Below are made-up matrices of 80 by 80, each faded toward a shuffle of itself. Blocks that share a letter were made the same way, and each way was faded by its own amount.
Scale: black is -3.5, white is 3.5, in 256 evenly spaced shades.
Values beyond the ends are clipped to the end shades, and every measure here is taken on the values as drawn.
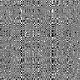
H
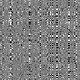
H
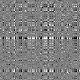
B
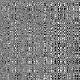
H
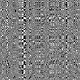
H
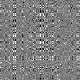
H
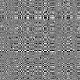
B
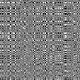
B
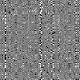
H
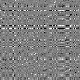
B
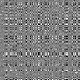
B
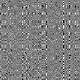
H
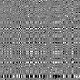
B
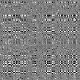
B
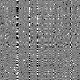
H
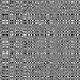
B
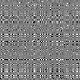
B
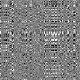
H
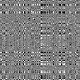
B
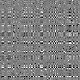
B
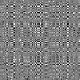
B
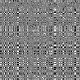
B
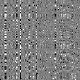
H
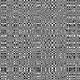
B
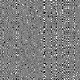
H
